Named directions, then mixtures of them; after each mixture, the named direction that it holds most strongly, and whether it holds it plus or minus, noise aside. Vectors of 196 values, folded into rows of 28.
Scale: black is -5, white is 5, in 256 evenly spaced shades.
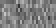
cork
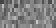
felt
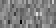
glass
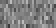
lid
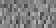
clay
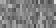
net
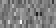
glass, minus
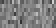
felt, plus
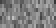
net, minus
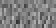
clay, plus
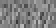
clay, plus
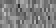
cork, plus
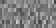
clay, minus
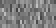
cork, plus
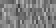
cork, plus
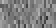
lid, minus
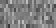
lid, plus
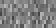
clay, minus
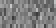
clay, minus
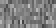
lid, minus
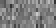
net, minus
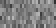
net, minus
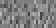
clay, plus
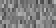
net, plus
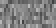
lid, minus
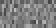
felt, plus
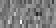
glass, minus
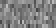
lid, plus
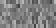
net, plus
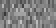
glass, minus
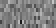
glass, plus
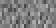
clay, plus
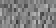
clay, plus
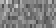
felt, minus
